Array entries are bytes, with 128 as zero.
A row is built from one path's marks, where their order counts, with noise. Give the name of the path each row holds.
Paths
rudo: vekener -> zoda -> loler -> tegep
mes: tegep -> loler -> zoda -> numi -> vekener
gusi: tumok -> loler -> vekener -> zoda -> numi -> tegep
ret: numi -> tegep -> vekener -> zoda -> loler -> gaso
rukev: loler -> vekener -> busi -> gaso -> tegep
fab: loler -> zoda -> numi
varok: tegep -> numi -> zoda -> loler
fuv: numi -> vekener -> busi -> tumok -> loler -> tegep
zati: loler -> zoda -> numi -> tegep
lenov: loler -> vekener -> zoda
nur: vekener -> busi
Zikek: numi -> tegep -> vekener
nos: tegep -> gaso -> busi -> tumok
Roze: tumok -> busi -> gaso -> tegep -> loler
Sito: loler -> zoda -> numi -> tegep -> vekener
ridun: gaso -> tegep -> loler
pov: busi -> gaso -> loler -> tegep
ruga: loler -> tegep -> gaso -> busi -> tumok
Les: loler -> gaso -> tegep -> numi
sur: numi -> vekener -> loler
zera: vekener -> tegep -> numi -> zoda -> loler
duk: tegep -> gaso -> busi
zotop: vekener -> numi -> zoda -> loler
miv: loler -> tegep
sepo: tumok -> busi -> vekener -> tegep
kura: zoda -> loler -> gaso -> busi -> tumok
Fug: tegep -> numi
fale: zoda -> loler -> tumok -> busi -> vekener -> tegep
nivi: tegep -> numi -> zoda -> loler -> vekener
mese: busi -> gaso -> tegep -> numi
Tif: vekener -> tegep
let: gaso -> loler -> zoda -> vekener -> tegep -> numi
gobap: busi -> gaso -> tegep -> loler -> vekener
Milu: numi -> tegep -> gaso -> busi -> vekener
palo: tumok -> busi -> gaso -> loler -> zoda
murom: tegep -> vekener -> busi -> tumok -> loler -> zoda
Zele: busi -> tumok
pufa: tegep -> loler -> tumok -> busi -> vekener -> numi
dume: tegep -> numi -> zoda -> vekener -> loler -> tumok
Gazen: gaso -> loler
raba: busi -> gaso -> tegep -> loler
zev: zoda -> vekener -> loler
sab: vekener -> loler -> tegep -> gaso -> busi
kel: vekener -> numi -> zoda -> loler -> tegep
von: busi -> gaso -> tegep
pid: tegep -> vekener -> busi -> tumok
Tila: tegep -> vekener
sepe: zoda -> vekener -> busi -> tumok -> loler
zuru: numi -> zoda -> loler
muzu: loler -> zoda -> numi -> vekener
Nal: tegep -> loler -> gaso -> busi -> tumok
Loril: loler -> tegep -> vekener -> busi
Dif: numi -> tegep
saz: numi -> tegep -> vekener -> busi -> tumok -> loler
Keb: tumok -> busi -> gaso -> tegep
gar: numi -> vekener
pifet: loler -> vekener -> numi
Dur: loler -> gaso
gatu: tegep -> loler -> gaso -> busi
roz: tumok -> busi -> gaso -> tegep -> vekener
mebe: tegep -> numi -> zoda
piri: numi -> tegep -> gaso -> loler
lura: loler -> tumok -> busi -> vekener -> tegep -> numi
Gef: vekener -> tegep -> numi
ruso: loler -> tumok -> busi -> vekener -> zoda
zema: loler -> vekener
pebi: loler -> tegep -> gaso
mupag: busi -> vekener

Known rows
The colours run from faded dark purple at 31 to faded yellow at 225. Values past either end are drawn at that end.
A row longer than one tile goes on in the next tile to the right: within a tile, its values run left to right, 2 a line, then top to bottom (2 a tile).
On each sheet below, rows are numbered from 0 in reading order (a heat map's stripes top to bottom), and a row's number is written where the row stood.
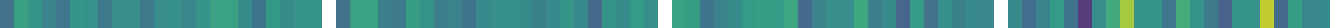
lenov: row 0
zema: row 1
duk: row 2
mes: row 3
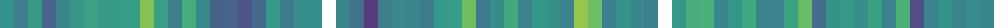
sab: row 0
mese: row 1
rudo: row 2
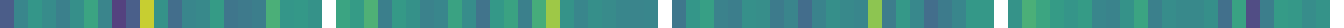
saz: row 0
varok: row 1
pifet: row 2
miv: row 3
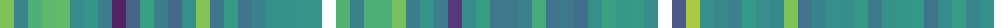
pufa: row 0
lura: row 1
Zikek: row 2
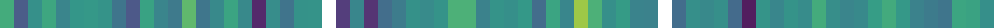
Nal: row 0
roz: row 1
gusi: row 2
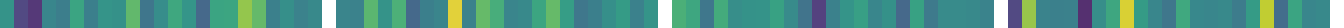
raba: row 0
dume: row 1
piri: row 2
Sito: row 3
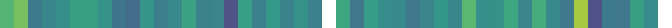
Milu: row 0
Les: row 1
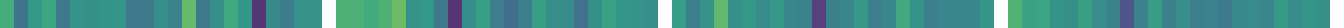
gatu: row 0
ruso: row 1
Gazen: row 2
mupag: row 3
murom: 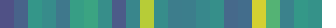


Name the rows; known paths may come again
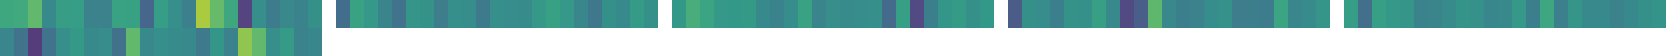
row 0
kel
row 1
lenov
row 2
miv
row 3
pid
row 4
Gef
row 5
Keb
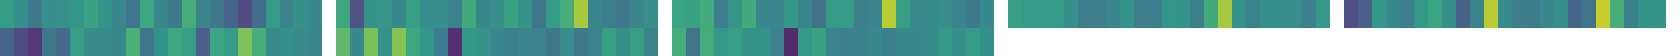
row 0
ruga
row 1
ridun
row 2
zuru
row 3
mebe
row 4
murom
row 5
gobap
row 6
fale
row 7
sepo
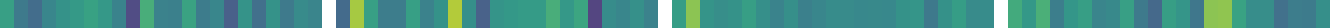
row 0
nos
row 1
ret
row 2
Dif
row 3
zotop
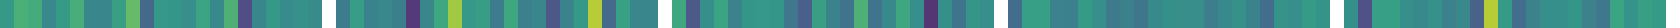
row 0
rudo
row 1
muzu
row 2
Nal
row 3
zema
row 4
sepe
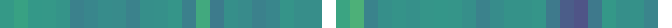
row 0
Fug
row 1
pebi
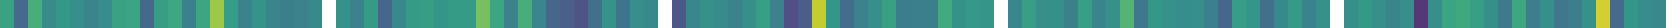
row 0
zera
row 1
sab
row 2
saz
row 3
gar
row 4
fab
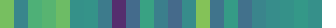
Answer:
pufa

